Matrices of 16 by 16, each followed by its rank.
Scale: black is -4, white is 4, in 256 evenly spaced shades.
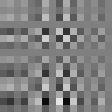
one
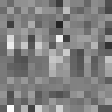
three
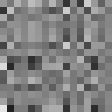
two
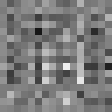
three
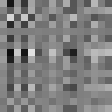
two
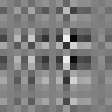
one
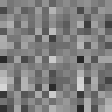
two
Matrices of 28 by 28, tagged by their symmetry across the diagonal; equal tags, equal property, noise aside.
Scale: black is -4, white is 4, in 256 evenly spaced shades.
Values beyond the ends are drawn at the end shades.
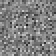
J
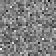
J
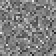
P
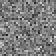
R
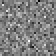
R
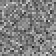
P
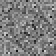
P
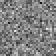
R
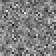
J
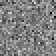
R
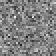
R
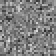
J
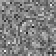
P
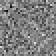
P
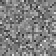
P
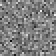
J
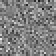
J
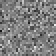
R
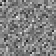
P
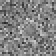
P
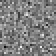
R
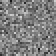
R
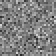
J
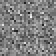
J
